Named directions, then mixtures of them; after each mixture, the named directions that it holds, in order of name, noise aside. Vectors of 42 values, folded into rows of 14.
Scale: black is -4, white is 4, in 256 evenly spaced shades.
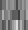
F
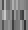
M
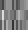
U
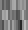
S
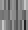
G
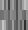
G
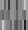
G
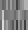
G, U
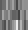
F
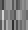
U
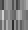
U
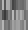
M, S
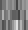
F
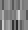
F, U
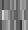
S, U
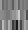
F, U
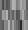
S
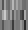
M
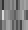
S, U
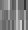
G, S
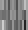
G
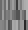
F, G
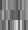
F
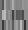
F, M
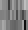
G, M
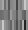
G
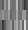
G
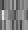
S, U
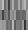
G, U
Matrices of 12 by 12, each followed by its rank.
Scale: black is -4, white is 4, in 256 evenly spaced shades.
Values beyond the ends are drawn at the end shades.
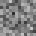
full rank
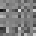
two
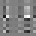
one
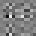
two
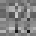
two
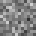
full rank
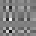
one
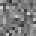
full rank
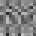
two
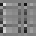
one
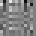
two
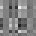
one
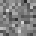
full rank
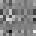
two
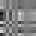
one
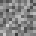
full rank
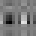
one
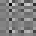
one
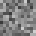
full rank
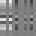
one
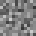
full rank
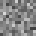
full rank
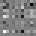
two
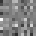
two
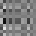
one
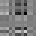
one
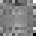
two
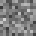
full rank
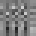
two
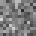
full rank
